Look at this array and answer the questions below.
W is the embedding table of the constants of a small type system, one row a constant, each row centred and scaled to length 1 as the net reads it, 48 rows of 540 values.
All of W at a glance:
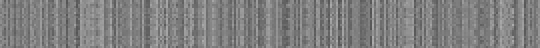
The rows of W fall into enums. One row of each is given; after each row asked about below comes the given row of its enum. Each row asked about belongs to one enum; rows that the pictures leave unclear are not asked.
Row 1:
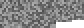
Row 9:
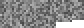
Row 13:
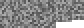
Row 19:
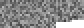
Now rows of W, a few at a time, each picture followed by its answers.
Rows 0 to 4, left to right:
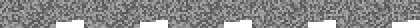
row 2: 1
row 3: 13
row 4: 13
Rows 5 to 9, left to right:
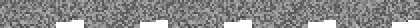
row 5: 19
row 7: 19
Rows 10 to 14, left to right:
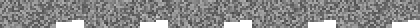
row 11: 9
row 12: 9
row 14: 1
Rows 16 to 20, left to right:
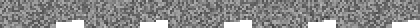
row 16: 1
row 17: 9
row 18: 13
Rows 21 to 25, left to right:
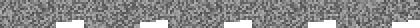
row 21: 13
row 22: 1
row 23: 13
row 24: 13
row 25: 9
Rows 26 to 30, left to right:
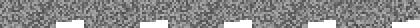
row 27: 13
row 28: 1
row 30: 19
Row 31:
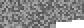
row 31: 1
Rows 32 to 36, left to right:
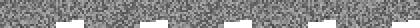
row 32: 19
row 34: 1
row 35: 19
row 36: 9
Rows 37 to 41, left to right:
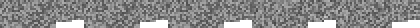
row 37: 1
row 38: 1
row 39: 1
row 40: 9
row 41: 13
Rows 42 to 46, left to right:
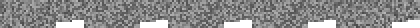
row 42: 9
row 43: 1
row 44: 1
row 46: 19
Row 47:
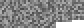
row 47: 13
